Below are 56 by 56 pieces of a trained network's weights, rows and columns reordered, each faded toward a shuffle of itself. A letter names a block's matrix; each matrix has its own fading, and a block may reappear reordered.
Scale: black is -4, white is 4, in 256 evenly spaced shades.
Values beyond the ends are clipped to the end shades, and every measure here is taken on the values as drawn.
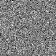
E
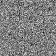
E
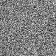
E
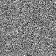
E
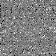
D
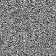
E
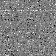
D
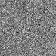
E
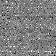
D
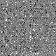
D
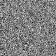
E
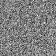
E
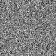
E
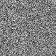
E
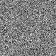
E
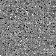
D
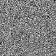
E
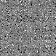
D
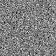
E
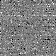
D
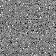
D
